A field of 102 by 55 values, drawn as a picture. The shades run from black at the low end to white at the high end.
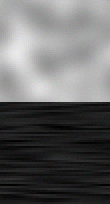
It is made of 2 by 1 panels. Panel 1,1: high, smooth. Panel 2,1: very low, streaked across, faint in contrast.
